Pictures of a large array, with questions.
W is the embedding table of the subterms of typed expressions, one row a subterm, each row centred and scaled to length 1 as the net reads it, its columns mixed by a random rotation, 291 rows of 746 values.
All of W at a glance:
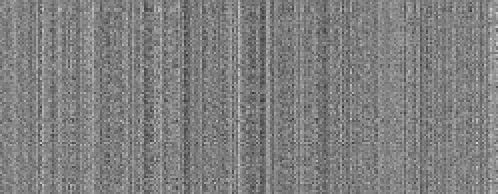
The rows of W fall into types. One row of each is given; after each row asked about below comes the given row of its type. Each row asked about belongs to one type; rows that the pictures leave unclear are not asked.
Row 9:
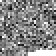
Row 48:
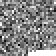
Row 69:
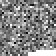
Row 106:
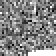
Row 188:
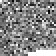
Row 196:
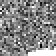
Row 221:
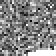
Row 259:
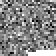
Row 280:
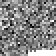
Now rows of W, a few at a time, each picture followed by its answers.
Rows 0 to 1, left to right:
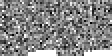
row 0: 48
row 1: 106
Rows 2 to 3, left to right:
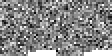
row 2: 280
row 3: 9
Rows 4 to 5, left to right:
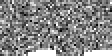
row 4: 221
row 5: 48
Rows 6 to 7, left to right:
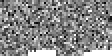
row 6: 280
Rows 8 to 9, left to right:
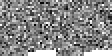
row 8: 259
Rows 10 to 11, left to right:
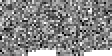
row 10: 9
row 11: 106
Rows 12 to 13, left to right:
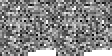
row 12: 69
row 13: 69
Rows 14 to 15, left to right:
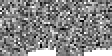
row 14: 196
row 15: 9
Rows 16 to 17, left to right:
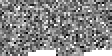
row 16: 69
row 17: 9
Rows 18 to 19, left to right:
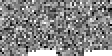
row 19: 106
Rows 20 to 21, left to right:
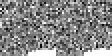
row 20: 196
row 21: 196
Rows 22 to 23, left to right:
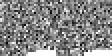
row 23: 188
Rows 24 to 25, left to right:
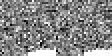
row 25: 9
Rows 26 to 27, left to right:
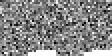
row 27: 188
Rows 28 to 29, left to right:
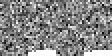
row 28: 48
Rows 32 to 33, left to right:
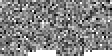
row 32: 188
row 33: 48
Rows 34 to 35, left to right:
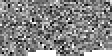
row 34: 259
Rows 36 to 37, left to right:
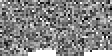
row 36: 188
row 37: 48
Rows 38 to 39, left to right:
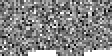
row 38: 106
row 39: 106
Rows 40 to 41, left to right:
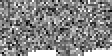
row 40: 106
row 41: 9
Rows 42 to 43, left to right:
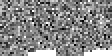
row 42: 259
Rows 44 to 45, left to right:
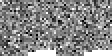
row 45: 280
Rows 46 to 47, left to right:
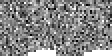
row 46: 221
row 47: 69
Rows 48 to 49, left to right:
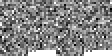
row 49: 48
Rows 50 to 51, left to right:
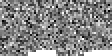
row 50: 280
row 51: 188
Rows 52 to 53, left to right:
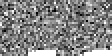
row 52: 48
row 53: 221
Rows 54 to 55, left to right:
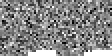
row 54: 280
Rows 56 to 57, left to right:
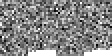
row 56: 48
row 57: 196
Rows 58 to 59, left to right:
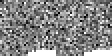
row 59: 69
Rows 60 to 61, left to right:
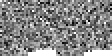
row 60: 188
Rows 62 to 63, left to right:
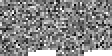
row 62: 48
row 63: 196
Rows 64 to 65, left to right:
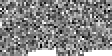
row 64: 196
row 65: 188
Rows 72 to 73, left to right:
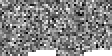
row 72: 69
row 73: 196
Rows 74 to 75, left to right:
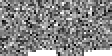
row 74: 280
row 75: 106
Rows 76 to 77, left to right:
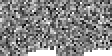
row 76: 221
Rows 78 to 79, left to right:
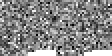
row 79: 259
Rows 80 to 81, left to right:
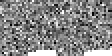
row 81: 196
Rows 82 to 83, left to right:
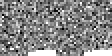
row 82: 48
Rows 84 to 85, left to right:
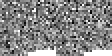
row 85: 188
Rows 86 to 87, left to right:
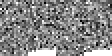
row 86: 196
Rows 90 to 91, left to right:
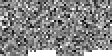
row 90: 280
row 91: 280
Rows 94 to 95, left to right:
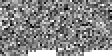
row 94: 280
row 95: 9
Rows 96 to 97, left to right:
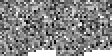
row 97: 69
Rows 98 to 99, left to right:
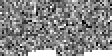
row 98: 106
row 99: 280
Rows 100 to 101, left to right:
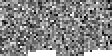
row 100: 280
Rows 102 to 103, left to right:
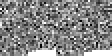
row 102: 196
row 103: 259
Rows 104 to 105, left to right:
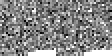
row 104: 106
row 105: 9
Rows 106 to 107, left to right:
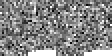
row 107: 69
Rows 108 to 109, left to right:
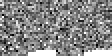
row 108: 48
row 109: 9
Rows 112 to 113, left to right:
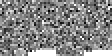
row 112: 188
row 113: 280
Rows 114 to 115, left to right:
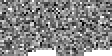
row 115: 196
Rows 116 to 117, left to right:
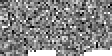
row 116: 280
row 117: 196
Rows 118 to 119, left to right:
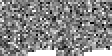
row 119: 221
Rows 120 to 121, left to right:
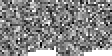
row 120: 221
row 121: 9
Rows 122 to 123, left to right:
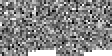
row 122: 106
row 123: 188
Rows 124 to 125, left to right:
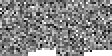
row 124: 196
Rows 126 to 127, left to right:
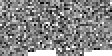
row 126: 259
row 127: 48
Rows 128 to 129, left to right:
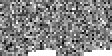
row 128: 48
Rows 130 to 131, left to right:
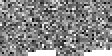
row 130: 259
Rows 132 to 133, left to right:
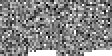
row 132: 48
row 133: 69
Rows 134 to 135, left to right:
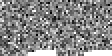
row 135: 188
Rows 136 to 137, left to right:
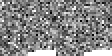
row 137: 69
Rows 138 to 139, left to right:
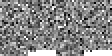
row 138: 280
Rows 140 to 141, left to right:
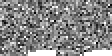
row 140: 280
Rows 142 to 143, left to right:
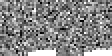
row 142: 106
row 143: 9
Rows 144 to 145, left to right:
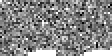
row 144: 188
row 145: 196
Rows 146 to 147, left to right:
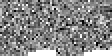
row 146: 280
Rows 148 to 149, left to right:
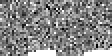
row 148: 221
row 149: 196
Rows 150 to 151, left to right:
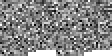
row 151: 259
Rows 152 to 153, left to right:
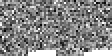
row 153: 188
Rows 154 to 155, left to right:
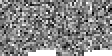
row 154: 69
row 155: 106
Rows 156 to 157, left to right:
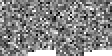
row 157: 69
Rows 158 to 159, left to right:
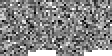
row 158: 280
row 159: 280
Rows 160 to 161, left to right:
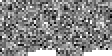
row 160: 9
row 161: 9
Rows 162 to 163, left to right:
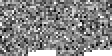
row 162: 48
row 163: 69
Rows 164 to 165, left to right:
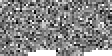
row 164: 188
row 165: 9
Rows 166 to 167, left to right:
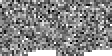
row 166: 188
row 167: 69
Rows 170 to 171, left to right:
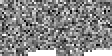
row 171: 188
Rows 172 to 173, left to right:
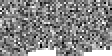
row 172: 196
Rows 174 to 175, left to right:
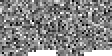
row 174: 259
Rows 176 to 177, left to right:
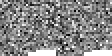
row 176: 69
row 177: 48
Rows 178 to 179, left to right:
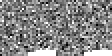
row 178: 9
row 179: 48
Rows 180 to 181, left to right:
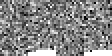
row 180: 221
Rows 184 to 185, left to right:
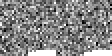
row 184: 48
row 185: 280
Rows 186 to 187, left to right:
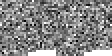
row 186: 259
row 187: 69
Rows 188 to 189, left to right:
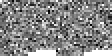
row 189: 9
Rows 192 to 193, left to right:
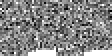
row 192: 196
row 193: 9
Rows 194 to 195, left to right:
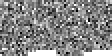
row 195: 259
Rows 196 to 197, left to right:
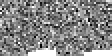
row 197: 259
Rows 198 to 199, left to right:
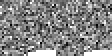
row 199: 48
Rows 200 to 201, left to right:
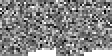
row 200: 196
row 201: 188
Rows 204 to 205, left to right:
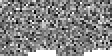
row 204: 188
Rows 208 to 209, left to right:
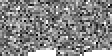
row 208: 69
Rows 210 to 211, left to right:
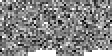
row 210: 9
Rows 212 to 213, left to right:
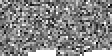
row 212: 69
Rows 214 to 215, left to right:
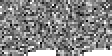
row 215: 221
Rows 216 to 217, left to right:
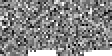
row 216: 280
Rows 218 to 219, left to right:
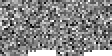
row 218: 280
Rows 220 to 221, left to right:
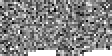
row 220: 48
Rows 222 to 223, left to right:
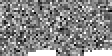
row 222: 280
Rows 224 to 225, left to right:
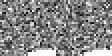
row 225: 221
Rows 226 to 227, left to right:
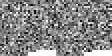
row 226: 69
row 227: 259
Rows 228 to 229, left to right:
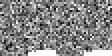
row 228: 48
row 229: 280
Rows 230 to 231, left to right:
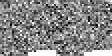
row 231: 48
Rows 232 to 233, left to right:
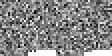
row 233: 259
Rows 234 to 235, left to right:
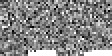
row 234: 280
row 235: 188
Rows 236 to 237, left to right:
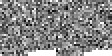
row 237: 9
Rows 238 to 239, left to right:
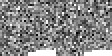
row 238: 69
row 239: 280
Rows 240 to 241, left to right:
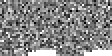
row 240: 188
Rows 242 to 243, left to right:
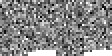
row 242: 188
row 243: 221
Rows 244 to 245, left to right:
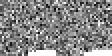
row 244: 48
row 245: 188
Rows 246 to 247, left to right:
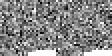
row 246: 106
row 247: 9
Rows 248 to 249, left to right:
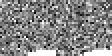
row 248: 188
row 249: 221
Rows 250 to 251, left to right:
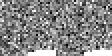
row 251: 196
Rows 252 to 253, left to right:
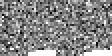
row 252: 48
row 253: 221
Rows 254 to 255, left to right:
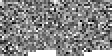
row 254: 48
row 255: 259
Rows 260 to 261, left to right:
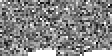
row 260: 188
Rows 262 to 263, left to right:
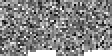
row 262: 280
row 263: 196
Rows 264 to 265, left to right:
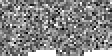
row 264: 69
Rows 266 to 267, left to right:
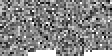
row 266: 259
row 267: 48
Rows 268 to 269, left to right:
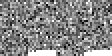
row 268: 48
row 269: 106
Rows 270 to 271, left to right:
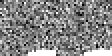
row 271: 196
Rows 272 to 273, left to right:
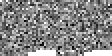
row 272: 9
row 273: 259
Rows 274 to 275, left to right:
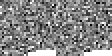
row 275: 259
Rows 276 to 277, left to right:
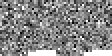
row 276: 280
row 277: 188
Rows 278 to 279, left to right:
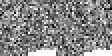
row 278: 69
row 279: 221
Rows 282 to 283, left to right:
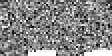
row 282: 280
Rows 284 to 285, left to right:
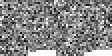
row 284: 48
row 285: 69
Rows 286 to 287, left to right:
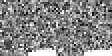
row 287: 196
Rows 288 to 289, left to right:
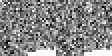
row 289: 221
